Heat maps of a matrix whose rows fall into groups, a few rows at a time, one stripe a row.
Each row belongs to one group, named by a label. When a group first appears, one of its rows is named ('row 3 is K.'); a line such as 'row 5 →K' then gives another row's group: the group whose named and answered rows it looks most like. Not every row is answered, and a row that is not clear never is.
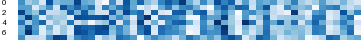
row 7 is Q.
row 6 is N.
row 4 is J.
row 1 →Q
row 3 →N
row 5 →N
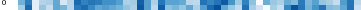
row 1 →N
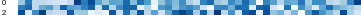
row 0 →N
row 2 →J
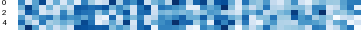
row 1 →N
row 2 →N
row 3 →J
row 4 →J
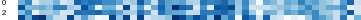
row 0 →N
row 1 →J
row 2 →N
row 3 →J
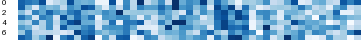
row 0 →J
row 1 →J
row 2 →Q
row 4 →J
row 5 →Q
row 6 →N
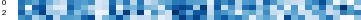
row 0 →J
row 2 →J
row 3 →Q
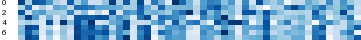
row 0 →J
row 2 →J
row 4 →Q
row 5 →N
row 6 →N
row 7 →N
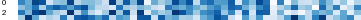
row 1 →Q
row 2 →J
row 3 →N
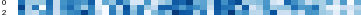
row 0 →Q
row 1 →J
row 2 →J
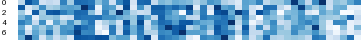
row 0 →N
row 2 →Q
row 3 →N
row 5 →J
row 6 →J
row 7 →N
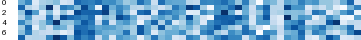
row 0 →N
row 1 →Q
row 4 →Q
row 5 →N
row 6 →N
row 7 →Q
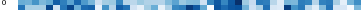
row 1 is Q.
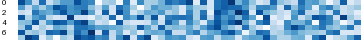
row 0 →J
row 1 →Q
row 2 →Q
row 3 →J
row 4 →Q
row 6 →Q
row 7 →N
